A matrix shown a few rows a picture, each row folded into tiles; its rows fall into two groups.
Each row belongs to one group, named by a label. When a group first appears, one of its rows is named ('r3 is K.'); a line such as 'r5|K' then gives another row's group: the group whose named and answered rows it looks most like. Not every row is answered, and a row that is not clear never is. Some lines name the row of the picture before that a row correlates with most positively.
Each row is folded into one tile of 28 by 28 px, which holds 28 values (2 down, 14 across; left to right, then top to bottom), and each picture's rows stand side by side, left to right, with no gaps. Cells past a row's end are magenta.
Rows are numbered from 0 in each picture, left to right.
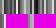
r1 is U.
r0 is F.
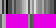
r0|U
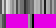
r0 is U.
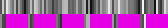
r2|F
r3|U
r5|F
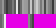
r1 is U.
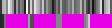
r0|F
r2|U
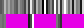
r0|F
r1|F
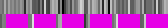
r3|F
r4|F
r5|F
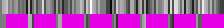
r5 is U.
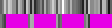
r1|U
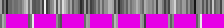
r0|U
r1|F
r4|U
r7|F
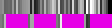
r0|F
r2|F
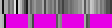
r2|U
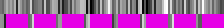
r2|U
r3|U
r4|F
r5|U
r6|F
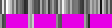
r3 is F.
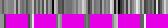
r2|U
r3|U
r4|U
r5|F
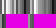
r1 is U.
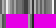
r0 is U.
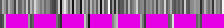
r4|U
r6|F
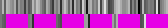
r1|F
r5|F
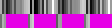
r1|U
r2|U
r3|U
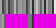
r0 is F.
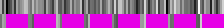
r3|F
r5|U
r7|F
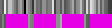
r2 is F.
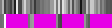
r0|F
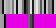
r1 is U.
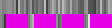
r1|F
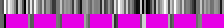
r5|U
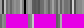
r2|F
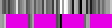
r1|F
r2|F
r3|U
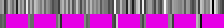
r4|F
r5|F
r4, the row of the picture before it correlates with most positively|1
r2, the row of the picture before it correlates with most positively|2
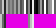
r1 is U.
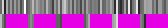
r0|F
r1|F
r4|U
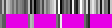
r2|F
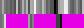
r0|F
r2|F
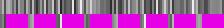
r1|U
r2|F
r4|U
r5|F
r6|F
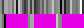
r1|U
